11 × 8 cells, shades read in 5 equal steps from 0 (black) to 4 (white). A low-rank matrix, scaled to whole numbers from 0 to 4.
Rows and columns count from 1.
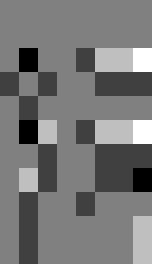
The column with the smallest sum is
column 2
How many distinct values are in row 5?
2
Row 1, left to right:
2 2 2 2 2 2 2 2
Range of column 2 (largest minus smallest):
3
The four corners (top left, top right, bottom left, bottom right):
2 2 2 3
